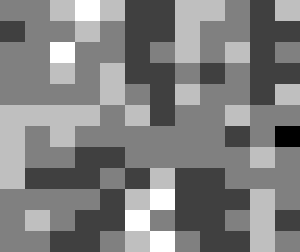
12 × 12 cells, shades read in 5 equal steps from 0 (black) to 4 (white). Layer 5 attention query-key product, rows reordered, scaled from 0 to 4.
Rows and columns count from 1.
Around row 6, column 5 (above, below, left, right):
3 2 3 3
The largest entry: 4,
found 5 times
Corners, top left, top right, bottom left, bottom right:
2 3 2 2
